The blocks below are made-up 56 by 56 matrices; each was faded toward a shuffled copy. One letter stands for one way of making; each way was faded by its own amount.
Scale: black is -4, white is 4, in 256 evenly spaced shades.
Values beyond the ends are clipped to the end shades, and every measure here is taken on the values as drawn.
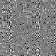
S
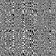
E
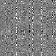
E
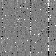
S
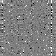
S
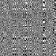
E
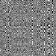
E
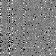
S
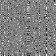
S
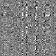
E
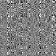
E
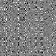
S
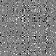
S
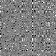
S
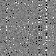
S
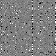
S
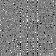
S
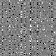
S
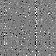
S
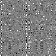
S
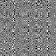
E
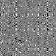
S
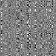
E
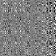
E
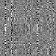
E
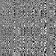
E
